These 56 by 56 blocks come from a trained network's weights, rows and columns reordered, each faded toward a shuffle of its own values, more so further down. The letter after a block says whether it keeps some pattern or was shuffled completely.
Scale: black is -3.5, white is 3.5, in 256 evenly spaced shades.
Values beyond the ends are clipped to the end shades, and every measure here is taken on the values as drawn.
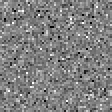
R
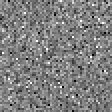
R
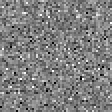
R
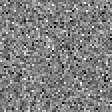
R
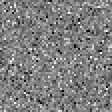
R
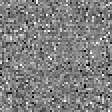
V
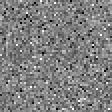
R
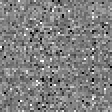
V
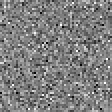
V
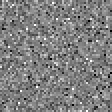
R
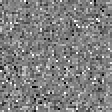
V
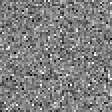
V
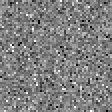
R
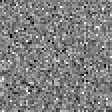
V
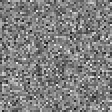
V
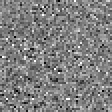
R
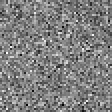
V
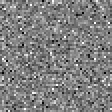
V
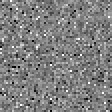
R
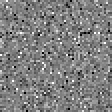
V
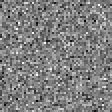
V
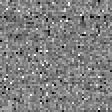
V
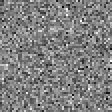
R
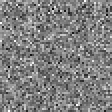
V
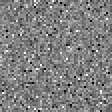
R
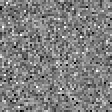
R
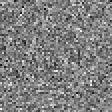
V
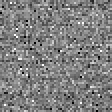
V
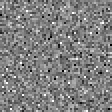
R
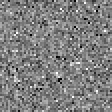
R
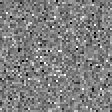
R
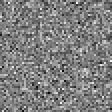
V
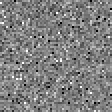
R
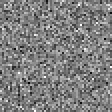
R
